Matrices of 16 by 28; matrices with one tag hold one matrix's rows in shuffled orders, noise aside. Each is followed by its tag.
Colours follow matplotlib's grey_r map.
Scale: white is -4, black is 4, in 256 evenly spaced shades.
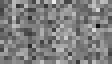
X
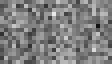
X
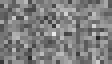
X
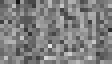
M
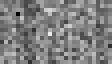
M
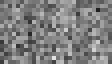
X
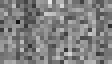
M
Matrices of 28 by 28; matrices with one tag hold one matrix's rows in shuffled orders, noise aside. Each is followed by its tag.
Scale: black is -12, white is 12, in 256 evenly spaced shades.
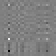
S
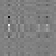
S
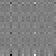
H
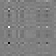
S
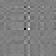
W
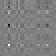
S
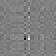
W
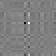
W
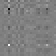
S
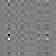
S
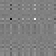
H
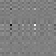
H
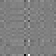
W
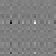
H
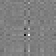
W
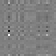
S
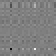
H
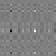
H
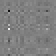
S
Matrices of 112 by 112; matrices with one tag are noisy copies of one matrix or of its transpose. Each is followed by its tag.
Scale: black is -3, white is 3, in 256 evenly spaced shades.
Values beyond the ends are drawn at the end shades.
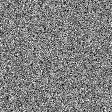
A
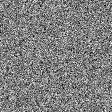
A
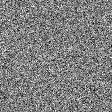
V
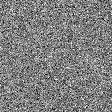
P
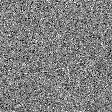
P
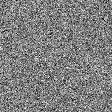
P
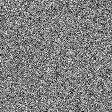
V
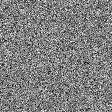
A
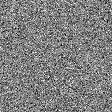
P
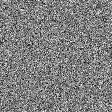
A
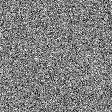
P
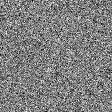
V
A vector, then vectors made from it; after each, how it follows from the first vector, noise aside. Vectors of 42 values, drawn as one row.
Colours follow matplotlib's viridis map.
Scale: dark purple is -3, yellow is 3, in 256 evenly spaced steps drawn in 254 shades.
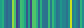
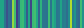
copied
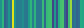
reversed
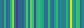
sign-scrambled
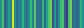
reversed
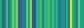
sign-scrambled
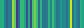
copied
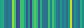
copied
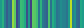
copied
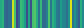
copied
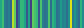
copied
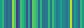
copied
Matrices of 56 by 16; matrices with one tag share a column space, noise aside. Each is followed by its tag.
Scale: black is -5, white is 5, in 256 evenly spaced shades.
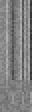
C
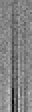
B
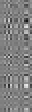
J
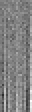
B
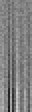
B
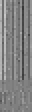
C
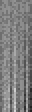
B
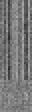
C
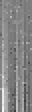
B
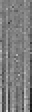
B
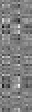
J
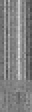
C
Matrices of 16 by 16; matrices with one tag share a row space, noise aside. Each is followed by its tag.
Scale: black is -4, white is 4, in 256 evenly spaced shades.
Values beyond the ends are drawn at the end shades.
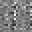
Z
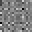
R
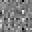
R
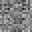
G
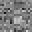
G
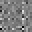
R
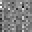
R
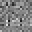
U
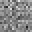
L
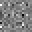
R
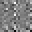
Z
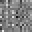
U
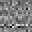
L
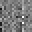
R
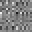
U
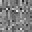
U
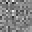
U
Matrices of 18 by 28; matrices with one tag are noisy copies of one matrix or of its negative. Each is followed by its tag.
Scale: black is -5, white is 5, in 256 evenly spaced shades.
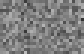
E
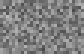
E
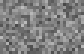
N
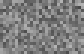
E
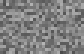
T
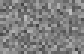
E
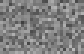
N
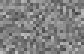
T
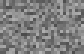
T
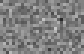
N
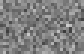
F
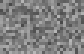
N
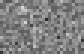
N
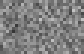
E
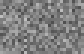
E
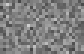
F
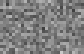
T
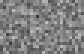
N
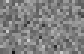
E
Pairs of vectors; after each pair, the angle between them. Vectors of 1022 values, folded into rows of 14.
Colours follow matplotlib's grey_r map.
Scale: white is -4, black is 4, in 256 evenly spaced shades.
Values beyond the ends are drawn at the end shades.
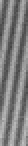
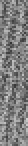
partly aligned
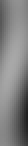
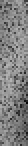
partly aligned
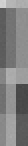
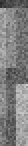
nearly opposite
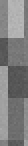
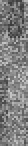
partly opposed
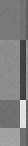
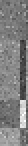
nearly parallel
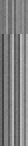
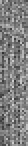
partly aligned
